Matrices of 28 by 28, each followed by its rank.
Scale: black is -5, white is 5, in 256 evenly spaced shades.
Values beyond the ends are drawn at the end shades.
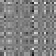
two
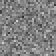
full rank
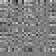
three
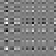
one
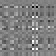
two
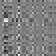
two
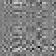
three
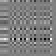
one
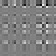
one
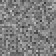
full rank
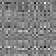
three
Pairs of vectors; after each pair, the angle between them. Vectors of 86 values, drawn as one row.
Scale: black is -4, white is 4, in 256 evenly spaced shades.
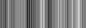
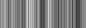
nearly opposite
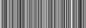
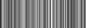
partly opposed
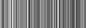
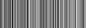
nearly opposite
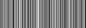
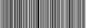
nearly opposite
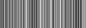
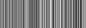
nearly parallel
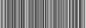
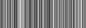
orthogonal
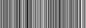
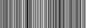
nearly parallel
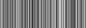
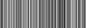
nearly opposite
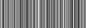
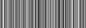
nearly opposite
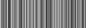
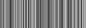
orthogonal
